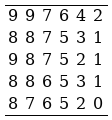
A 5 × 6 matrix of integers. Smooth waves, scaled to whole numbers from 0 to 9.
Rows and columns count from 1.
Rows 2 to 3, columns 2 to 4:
8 7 5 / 8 7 5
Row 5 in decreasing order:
8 7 6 5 2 0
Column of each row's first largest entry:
1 1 1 1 1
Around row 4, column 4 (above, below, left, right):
5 5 6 3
